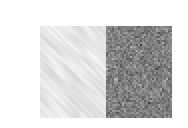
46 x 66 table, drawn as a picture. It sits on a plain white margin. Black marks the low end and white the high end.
It is made of 1 by 2 panels. Panel 1,1: very high, slanting down to the right, faint in contrast. Panel 1,2: middling, fine-grained.
